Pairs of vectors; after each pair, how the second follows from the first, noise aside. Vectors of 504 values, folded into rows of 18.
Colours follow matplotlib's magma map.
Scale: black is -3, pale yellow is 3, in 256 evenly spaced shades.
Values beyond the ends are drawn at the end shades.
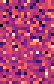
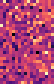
sign-scrambled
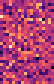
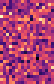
sign-scrambled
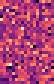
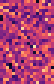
sign-scrambled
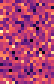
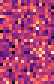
sign-scrambled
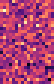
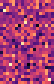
sign-scrambled
